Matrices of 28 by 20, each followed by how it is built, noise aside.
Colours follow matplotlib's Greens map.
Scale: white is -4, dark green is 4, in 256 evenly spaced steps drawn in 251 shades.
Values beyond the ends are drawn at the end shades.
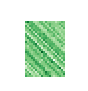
Toeplitz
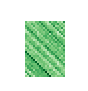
Toeplitz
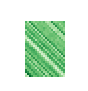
Toeplitz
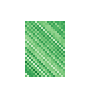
Toeplitz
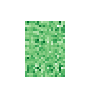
low rank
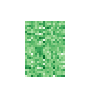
low rank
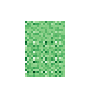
low rank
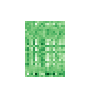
low rank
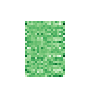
low rank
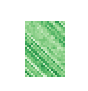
Toeplitz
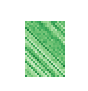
Toeplitz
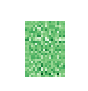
low rank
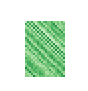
Toeplitz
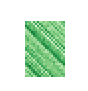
Toeplitz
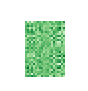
low rank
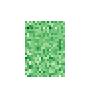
low rank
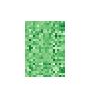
low rank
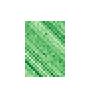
Toeplitz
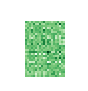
low rank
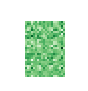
low rank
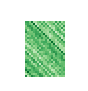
Toeplitz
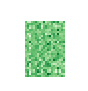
low rank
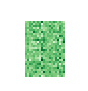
low rank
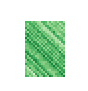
Toeplitz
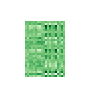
low rank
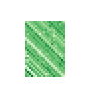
Toeplitz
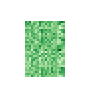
low rank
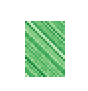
Toeplitz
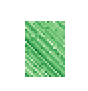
Toeplitz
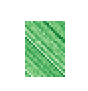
Toeplitz
